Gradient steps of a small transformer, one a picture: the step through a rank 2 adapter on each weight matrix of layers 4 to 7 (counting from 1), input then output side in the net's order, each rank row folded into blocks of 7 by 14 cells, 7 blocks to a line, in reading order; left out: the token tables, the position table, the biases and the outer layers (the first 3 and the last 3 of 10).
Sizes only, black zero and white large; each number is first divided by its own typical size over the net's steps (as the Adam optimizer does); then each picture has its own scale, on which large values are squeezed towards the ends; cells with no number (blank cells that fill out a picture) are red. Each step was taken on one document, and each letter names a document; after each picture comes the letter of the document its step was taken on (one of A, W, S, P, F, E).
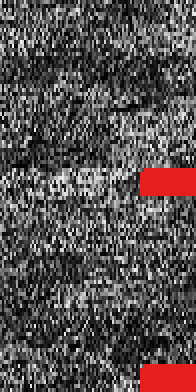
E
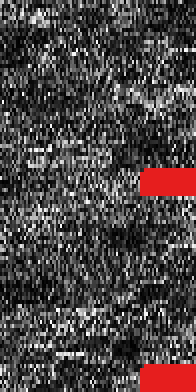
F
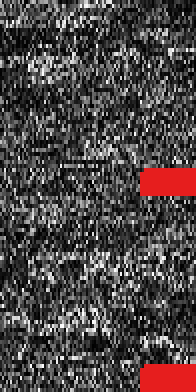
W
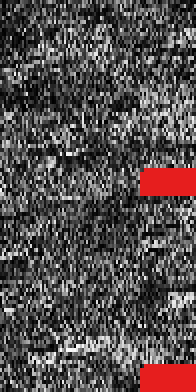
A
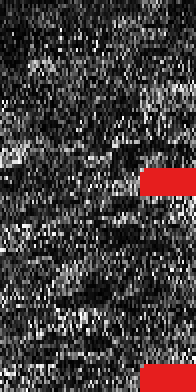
F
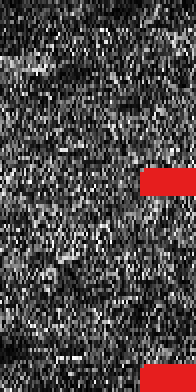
W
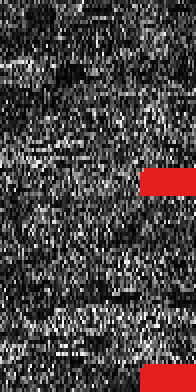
W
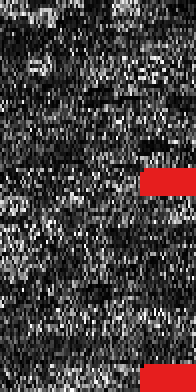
F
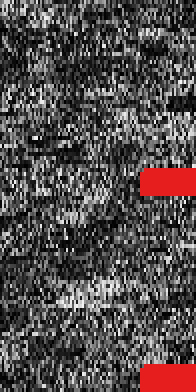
A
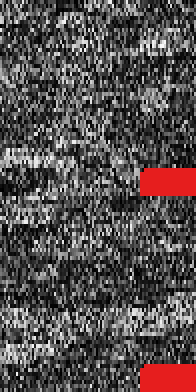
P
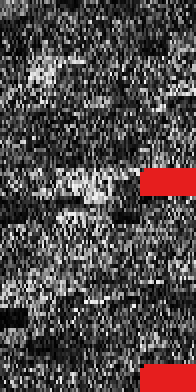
A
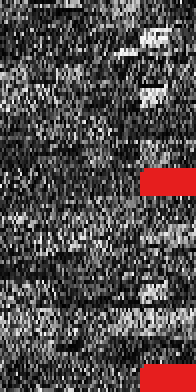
P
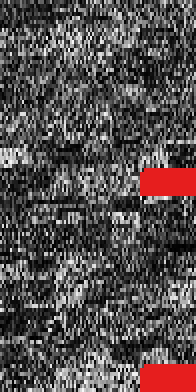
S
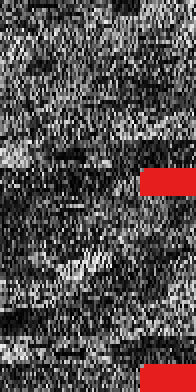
S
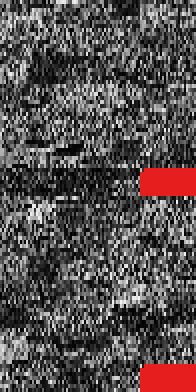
S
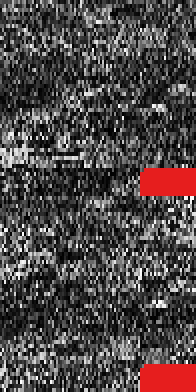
S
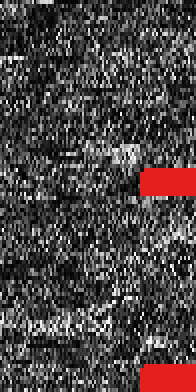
W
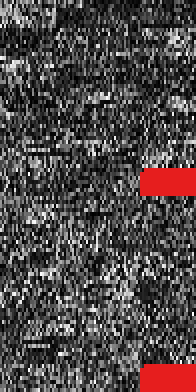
W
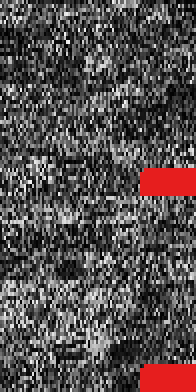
A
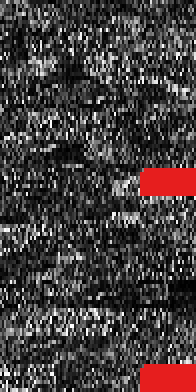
F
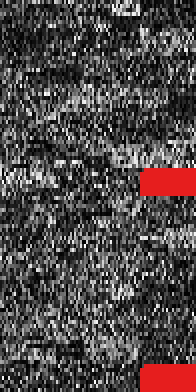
W
